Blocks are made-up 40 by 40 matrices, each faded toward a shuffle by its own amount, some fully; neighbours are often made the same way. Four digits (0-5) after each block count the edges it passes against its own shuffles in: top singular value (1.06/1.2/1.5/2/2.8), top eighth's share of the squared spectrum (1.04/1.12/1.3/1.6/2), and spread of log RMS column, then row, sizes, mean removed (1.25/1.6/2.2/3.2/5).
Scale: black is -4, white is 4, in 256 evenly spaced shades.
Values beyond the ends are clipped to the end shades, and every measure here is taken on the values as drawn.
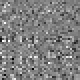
3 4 1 2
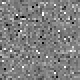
2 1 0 0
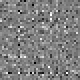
4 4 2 2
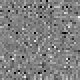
3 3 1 1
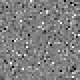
1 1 0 0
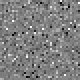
0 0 0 0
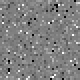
0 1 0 0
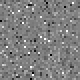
0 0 0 0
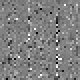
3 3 2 0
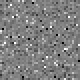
0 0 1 0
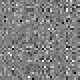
4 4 2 2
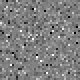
0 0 0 0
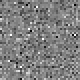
3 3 1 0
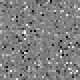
0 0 0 0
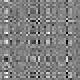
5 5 3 3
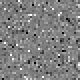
1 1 0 0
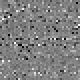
1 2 0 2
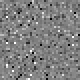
0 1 0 0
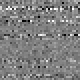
2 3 0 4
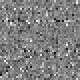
1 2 0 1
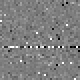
3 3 0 1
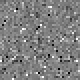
1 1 0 1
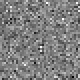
2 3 0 1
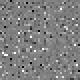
3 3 1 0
